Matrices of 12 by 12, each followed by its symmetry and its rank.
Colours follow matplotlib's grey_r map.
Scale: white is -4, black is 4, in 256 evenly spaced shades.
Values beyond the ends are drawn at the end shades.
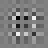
symmetric, rank one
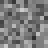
neither, full rank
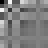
symmetric, rank one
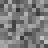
neither, full rank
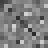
symmetric, full rank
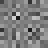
symmetric, rank two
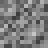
symmetric, full rank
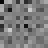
symmetric, rank two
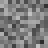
neither, full rank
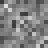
symmetric, full rank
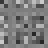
symmetric, rank two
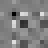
symmetric, rank two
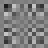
symmetric, rank one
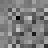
symmetric, rank two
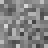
symmetric, full rank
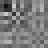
symmetric, rank two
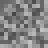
symmetric, full rank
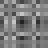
symmetric, rank one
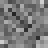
symmetric, full rank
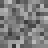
neither, full rank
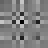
symmetric, rank one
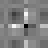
symmetric, rank one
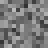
neither, full rank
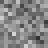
neither, full rank
